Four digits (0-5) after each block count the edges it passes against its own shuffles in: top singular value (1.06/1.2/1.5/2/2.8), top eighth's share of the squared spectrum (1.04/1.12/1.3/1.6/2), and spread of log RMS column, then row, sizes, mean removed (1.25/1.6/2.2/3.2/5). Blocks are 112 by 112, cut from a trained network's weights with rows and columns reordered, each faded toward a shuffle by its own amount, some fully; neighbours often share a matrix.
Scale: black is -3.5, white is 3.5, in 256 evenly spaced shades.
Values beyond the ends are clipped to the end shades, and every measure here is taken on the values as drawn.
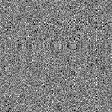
4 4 2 2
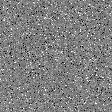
2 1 0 1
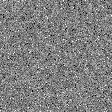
2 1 0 0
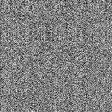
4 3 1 1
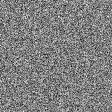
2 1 0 0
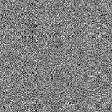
4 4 2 2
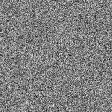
3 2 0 0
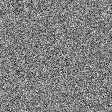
0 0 0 0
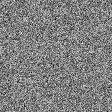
0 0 0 0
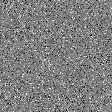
3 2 0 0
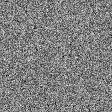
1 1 0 0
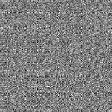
4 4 2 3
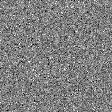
3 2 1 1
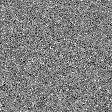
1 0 0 0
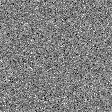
1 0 0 0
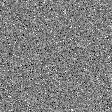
0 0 0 0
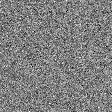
0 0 0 0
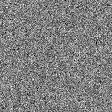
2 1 0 0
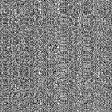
4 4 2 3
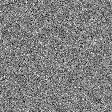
2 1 0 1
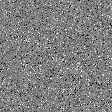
0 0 0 0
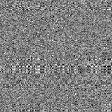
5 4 1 3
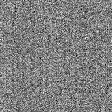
3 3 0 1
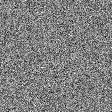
1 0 0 0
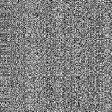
4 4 2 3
